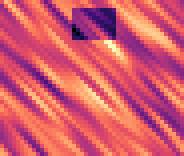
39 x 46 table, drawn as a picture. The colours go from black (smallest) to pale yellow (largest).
Grain: diagonal, down to the right. Odd patch: lower, in the top middle. Ninth with the lowest average: top middle. Mirror symmetry: none.
